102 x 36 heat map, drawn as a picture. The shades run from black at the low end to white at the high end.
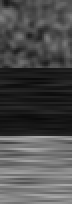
It is made of 3 by 1 panels. Panel 1,1: low, blotchy. Panel 2,1: very low, streaked across, faint in contrast. Panel 3,1: middling, streaked across.
